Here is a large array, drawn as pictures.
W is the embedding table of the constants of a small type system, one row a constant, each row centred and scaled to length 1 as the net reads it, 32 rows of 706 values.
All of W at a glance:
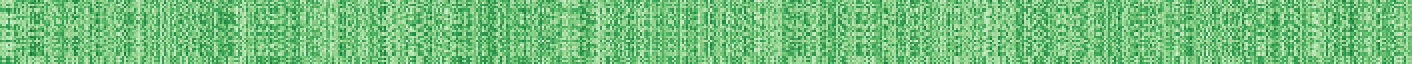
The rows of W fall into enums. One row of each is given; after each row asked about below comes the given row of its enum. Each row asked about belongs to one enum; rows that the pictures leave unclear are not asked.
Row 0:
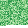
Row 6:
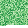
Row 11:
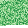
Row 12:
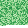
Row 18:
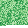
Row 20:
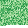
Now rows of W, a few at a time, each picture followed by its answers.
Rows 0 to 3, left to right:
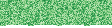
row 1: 18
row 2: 12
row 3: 18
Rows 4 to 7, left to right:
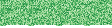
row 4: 20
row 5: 20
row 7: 11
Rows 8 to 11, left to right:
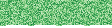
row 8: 0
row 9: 6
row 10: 11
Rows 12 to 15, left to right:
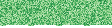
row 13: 20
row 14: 6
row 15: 18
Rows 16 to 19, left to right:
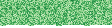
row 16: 12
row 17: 12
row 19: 0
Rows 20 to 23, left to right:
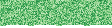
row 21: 0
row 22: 11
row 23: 18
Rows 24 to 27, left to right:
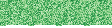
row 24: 0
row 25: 6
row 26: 18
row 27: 18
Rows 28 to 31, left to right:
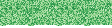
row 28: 12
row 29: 20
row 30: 12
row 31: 20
